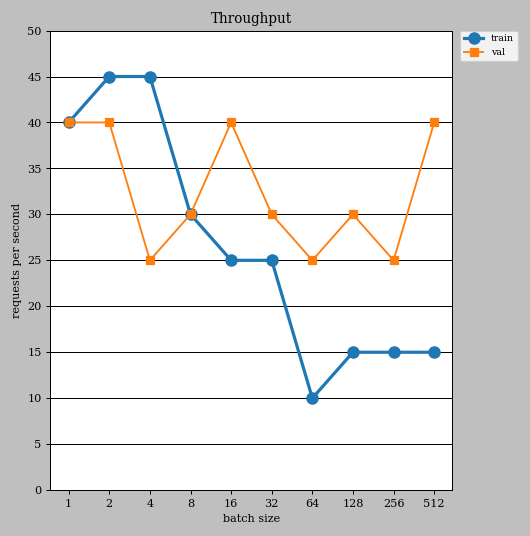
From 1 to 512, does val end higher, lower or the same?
the same
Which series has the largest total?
val
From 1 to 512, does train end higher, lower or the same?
lower
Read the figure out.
Title: Throughput
x-axis: batch size, ticks 1 2 4 8 16 32 64 128 256 512
y-axis: requests per second, ticks 0 5 10 15 20 25 30 35 40 45 50
Legend: train, val
Values:
train: 40 45 45 30 25 25 10 15 15 15
val: 40 40 25 30 40 30 25 30 25 40
